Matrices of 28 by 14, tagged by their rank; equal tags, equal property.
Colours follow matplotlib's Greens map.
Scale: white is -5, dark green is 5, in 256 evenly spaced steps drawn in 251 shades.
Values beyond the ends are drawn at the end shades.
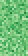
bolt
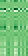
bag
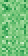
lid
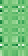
bag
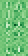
lid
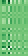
bag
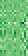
lid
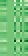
bag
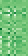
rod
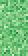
bolt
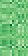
rod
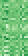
lid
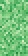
bolt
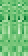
rod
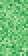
bolt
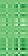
bag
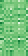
rod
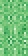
lid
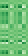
bag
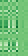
bag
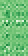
lid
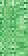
lid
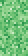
bolt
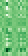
rod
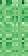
rod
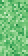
bolt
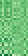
rod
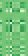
bag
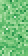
bolt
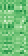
lid
